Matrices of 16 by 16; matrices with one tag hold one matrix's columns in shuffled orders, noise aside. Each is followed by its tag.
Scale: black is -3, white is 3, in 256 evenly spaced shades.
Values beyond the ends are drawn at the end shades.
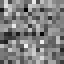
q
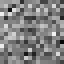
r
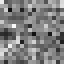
q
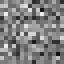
r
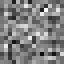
r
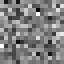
r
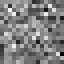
r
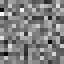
r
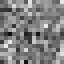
q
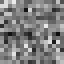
q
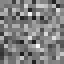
r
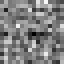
q
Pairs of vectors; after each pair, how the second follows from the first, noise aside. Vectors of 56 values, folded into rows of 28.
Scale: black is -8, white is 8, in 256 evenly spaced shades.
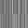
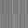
shrunk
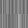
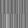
wrapped around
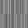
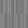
shrunk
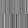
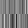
scaled up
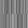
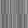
wrapped around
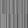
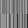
scaled up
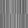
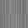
shrunk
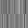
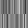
scaled up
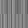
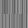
wrapped around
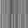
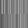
wrapped around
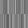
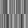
scaled up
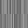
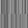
wrapped around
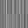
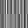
scaled up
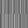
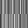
scaled up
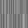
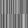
scaled up
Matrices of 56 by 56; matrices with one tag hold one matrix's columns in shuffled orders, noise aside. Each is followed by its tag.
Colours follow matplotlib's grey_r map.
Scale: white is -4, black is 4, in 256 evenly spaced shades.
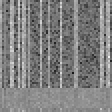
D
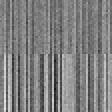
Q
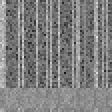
D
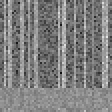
D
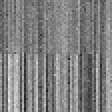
Q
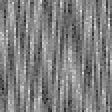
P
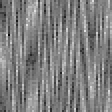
P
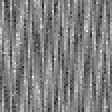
P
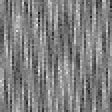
P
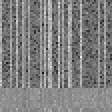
D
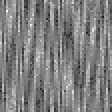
P
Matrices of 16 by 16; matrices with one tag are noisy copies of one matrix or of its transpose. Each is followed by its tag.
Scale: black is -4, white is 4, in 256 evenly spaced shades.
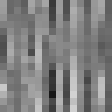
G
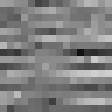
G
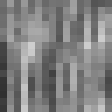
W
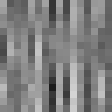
G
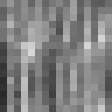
W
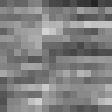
W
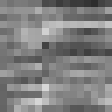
W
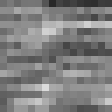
W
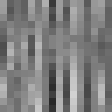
G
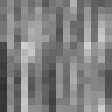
W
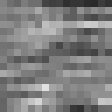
W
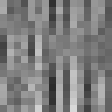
G
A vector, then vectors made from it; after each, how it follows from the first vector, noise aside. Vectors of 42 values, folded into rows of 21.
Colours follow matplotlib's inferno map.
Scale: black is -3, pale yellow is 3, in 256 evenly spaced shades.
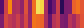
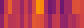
shrunk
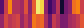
copied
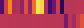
partly zeroed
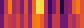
copied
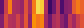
copied
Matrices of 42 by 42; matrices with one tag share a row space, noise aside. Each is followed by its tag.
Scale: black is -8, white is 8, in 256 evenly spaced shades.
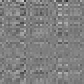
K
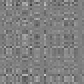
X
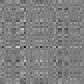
K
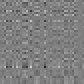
X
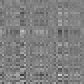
K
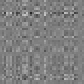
X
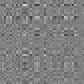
X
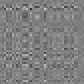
X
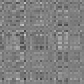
K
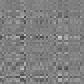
K
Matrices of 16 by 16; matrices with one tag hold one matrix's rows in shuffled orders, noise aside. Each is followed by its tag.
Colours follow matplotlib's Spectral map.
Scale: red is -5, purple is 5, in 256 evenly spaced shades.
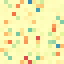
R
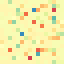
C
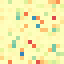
C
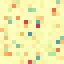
R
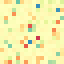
R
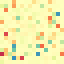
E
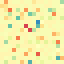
R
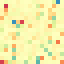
E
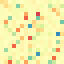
R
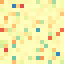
E
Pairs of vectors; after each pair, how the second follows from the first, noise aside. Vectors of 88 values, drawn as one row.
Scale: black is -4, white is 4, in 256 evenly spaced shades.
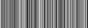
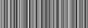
shuffled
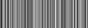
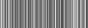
sign-scrambled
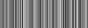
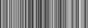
shuffled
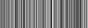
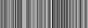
sign-scrambled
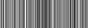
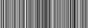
copied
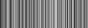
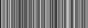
sign-scrambled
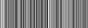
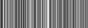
sign-scrambled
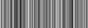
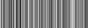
sign-scrambled
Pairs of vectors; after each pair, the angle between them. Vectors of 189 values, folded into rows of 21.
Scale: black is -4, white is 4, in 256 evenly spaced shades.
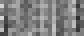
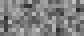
partly aligned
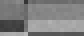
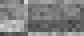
nearly opposite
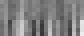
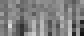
nearly opposite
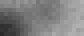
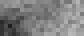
nearly parallel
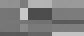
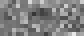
partly aligned
